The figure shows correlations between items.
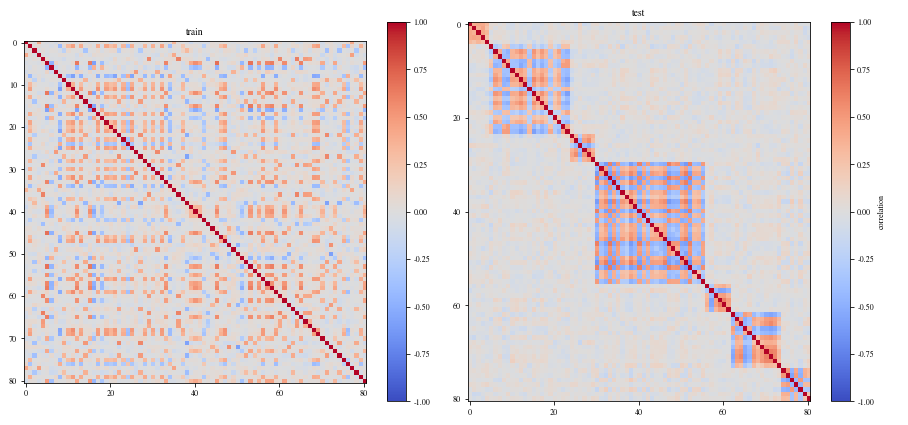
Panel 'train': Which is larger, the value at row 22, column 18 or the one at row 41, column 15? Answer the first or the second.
the second
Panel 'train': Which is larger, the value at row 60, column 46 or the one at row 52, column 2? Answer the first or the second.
the first
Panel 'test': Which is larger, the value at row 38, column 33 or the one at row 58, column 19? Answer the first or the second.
the second
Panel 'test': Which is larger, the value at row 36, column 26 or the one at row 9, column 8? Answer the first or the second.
the second
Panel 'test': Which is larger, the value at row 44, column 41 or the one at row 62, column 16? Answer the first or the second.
the first
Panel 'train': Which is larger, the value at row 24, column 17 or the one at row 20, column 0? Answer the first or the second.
the second
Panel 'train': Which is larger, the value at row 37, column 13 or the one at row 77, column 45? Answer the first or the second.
the first
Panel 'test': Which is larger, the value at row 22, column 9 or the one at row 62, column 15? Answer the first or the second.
the first
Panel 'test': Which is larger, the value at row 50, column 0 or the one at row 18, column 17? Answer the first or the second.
the second
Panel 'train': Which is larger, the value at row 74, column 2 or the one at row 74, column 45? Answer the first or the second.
the second
